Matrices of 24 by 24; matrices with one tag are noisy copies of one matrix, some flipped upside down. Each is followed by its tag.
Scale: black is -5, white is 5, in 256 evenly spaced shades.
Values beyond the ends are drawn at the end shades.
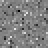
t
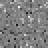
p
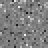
p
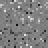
p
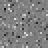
t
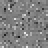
t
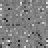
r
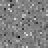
t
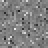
t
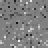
p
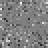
r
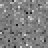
p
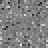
r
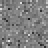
r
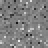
p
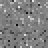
p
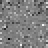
r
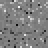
p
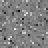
t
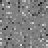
r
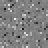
t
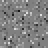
t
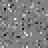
t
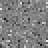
r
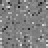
r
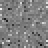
r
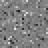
t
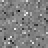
t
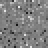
p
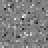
t
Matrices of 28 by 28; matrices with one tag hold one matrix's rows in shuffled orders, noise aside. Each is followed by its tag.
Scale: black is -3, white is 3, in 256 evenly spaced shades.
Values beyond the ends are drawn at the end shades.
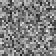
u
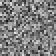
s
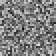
u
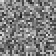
u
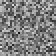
u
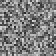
s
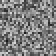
s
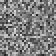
s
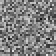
u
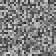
s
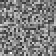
s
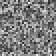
s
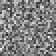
u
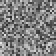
u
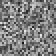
s
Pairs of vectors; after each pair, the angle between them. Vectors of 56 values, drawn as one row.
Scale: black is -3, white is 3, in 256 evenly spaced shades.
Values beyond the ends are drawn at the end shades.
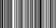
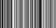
nearly parallel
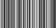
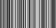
partly aligned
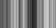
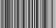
orthogonal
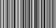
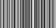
nearly parallel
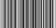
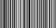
orthogonal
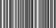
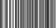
partly aligned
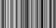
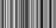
nearly parallel
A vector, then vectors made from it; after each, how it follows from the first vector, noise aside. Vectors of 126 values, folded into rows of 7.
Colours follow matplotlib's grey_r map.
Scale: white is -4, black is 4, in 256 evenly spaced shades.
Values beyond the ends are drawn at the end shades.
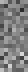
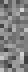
sign-scrambled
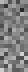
copied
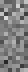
reversed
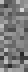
sign-scrambled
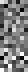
scaled up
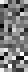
scaled up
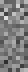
reversed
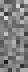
reversed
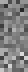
copied
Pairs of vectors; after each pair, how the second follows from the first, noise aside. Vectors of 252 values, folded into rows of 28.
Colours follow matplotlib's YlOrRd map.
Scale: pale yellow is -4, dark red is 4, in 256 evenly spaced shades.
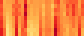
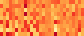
sign-scrambled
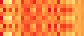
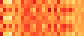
copied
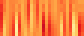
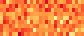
shuffled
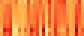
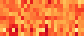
sign-scrambled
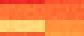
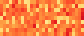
shuffled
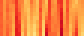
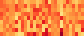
sign-scrambled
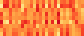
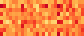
sign-scrambled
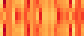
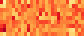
sign-scrambled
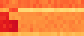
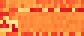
sign-scrambled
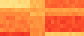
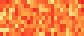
shuffled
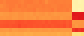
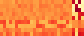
sign-scrambled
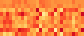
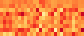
copied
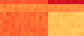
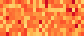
shuffled
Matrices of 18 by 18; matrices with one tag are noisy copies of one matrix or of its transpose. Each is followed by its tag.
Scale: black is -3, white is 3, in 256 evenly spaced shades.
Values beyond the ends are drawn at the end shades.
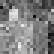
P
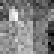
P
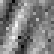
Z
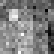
P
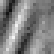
Z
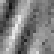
Z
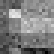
P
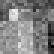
P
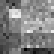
P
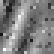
Z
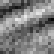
Z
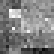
P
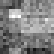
P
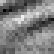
Z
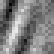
Z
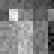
P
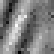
Z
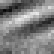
Z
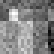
P
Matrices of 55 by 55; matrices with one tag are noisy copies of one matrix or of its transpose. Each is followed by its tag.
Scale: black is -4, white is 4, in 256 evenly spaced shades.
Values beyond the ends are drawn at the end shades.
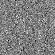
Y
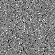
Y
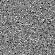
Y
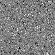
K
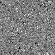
K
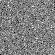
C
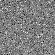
C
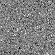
K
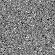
K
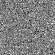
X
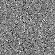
Y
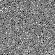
C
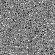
X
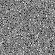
X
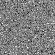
X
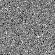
C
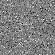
Y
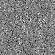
Y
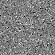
Y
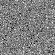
X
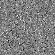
Y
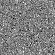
X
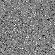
K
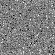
X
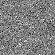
Y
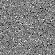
Y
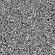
K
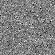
Y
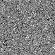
K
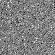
C
